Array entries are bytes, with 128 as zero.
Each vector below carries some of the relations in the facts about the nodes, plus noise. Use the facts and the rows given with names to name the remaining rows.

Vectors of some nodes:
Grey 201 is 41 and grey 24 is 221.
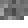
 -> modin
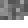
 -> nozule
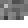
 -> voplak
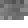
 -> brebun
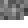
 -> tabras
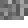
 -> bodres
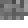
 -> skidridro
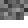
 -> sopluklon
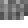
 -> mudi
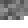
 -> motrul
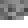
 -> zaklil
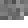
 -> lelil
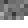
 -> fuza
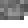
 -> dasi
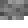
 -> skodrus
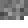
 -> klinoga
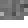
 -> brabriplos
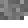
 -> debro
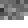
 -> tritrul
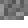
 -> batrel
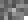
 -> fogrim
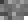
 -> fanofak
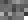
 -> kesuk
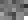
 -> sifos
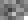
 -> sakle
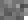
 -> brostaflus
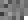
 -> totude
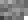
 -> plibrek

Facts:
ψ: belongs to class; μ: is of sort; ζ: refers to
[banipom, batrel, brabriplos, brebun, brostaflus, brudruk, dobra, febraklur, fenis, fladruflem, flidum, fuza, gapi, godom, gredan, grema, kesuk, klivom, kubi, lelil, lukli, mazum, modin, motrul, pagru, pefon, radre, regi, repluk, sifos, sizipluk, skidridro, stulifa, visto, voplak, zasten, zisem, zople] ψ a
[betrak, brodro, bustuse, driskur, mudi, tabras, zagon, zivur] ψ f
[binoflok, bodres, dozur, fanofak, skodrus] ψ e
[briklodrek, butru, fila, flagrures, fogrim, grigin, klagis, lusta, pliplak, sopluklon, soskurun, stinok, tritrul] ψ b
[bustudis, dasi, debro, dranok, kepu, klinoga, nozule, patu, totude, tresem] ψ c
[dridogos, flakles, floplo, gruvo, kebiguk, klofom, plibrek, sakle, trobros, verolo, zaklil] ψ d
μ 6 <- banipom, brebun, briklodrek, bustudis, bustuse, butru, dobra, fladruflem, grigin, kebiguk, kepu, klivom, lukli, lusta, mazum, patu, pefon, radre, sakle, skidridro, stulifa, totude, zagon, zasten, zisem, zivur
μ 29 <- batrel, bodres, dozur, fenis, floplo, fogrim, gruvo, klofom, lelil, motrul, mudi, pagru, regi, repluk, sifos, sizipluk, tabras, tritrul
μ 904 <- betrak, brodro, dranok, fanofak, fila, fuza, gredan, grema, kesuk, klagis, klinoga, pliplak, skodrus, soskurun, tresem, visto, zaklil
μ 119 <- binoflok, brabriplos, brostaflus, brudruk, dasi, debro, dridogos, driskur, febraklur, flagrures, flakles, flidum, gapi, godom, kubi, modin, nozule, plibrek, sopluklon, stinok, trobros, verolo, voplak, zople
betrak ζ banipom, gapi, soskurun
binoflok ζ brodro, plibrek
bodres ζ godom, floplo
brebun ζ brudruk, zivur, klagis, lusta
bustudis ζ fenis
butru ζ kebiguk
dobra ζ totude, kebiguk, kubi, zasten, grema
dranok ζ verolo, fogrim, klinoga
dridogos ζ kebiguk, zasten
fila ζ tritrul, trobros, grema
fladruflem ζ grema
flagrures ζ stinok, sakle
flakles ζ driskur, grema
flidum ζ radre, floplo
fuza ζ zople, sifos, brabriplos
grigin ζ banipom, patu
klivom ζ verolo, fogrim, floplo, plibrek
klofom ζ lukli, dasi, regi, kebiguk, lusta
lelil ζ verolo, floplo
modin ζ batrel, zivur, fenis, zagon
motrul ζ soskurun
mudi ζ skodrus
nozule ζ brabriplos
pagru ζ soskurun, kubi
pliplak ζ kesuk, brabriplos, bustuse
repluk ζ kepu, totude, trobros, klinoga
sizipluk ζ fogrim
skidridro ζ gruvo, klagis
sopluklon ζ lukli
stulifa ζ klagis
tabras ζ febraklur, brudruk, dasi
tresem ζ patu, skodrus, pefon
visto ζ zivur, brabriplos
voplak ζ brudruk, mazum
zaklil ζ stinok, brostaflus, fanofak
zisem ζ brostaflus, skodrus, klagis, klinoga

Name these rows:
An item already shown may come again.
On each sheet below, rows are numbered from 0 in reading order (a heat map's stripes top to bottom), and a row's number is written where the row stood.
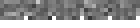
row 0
kebiguk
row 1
godom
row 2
kubi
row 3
flakles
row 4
kubi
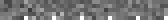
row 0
lukli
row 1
tritrul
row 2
butru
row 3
klagis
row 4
regi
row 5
kubi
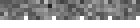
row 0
butru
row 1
gruvo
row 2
pliplak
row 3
binoflok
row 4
nozule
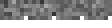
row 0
soskurun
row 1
sizipluk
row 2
regi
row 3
grema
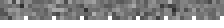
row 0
gruvo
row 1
klivom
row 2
patu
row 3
trobros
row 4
dranok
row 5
gapi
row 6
radre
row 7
repluk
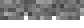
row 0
dridogos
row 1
skodrus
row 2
zasten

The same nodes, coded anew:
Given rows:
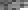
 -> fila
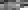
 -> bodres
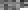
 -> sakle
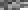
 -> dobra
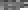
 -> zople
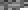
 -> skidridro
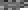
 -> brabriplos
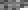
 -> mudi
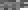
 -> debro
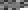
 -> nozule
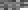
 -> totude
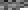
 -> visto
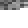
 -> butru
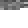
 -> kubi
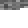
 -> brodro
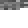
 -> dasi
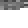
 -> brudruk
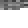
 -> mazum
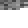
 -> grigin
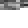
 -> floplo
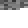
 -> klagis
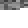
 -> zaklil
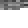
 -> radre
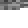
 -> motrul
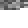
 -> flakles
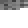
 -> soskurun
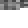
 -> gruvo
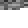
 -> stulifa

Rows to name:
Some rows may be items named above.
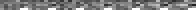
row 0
driskur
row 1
radre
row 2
pliplak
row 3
fogrim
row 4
plibrek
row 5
floplo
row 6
lelil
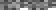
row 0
klofom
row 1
bustudis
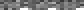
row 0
bustudis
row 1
grema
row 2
skodrus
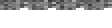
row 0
flagrures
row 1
trobros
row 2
mudi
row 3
soskurun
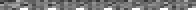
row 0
dranok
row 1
tritrul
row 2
fanofak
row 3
fanofak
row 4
tresem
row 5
voplak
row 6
tabras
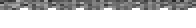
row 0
dranok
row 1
sakle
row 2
stinok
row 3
tritrul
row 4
kubi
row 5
dozur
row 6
fuza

